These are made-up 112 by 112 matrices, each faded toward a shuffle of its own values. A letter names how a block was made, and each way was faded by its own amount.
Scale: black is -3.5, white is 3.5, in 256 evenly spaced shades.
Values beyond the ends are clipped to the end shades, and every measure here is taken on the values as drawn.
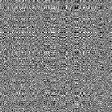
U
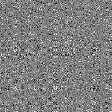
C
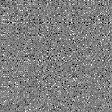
C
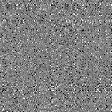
C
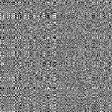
U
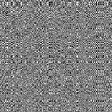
U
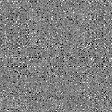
C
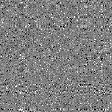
C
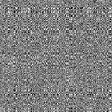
U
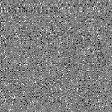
C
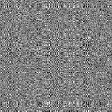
U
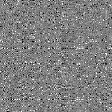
C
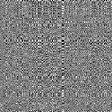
U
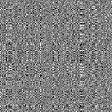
U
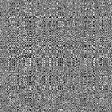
U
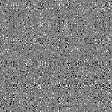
C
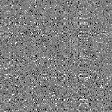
C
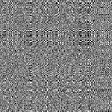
U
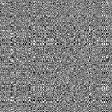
U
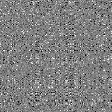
C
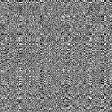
U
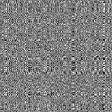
U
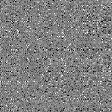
C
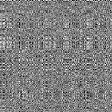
U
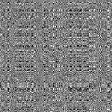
U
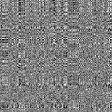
U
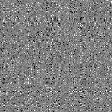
C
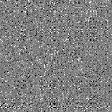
C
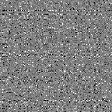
C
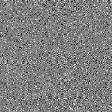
C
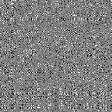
C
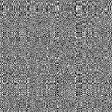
U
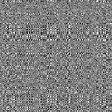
U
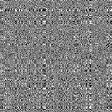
U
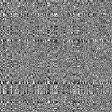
U
